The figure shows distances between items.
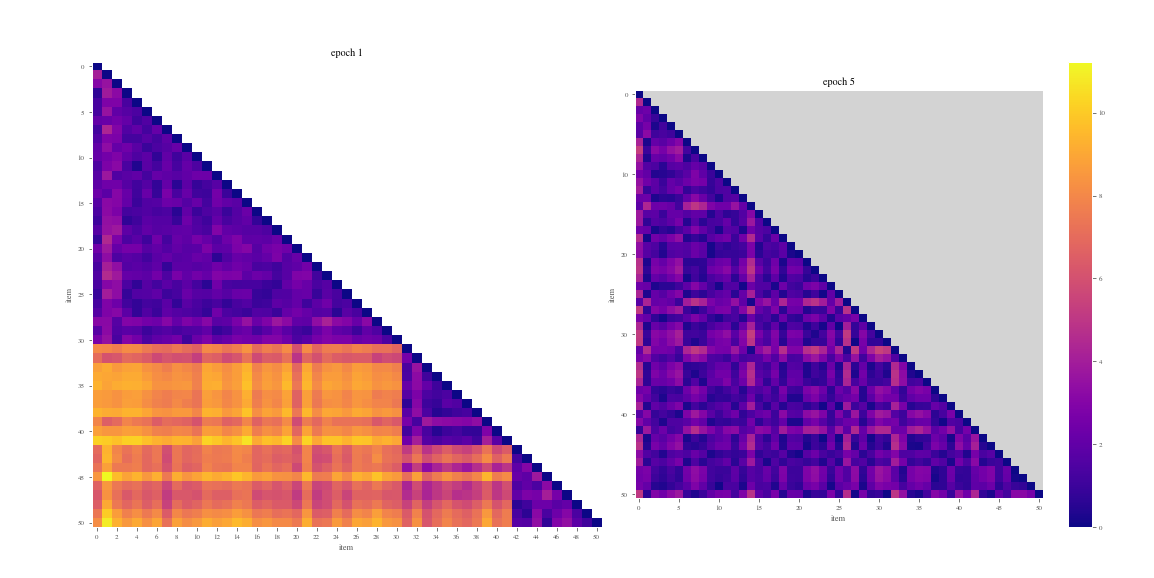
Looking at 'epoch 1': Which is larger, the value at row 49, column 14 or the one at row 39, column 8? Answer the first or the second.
the first
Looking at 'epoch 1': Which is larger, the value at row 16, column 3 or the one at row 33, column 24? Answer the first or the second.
the second
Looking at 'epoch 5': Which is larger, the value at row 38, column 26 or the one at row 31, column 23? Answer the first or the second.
the first
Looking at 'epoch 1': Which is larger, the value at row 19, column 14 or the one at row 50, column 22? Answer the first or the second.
the second
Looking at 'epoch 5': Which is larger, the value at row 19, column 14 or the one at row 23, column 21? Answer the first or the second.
the first
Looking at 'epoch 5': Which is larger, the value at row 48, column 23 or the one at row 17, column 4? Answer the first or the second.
the first
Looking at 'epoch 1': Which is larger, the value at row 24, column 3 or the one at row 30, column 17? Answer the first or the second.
the second
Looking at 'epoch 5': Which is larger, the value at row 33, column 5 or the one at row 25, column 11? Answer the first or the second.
the second
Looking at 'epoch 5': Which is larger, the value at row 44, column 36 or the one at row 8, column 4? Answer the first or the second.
the second
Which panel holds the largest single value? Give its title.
epoch 1
